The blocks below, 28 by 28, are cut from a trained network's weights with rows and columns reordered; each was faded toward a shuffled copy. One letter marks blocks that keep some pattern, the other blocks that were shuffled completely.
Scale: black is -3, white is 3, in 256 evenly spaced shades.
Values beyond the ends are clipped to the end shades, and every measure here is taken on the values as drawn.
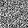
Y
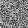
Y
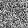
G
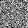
G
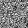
Y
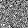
G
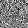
Y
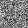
G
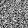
G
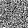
G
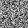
Y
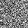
Y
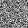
Y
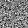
G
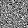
Y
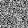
Y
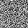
Y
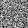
G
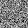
G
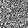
Y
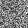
G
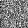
Y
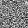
Y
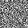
Y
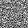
Y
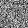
G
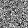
G
